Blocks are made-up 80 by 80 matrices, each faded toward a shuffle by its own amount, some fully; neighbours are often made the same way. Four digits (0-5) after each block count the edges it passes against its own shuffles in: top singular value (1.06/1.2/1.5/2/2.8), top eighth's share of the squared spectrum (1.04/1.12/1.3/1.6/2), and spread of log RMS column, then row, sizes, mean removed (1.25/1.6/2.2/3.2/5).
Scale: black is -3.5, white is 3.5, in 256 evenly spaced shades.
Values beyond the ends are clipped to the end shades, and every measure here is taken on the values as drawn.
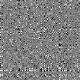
4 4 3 2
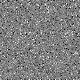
2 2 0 1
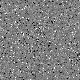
1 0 0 0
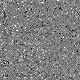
2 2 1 1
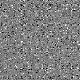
4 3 2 2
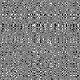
5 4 3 3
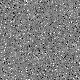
0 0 0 0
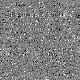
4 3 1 2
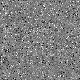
3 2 0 1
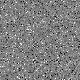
3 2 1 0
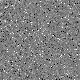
1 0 0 0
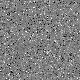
2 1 0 0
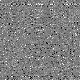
3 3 1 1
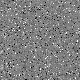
2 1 0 0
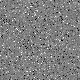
0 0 0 0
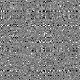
4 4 2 3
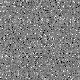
3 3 0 2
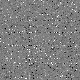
2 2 0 1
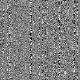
2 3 4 0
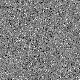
0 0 0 0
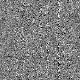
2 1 3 0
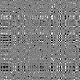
5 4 3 3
